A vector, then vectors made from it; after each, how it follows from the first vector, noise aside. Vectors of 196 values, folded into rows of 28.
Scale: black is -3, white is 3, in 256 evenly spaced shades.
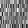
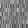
shrunk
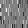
partly zeroed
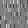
partly zeroed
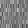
shrunk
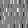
partly zeroed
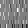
partly zeroed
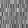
shrunk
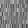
shrunk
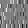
partly zeroed
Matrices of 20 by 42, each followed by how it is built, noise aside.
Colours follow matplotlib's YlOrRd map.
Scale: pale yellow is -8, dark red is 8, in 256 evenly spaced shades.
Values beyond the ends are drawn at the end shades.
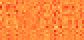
low rank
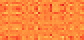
low rank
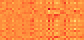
low rank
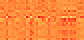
low rank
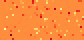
sparse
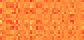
low rank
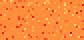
sparse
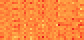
low rank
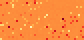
sparse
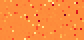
sparse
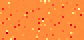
sparse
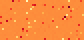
sparse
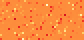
sparse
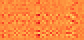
low rank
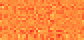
low rank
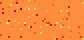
sparse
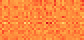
low rank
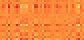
low rank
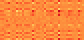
low rank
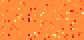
sparse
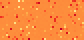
sparse
